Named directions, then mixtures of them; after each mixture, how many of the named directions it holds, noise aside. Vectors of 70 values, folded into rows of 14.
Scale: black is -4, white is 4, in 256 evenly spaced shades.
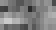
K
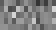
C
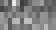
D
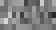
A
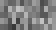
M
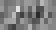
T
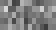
three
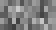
one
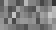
three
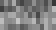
three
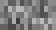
one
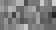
three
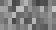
two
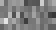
one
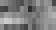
one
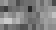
one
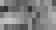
one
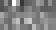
one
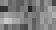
one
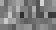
two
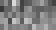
one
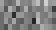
one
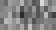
three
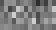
one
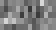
three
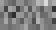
one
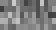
three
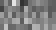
one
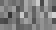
two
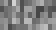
two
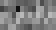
two
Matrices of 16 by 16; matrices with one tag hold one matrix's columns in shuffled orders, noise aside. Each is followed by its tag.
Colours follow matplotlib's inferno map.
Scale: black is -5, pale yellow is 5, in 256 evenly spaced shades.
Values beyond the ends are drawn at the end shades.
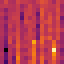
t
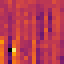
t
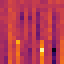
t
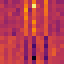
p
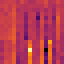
t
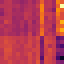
p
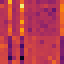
p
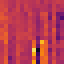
t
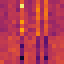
p
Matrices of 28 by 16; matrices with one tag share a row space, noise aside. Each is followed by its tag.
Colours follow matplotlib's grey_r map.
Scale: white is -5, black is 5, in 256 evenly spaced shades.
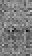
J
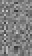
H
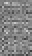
J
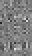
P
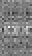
J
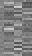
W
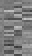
W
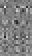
H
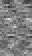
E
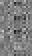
P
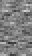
E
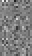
H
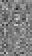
H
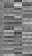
W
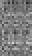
J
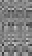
J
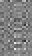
P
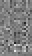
P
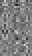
H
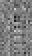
P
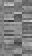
W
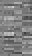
W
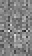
P
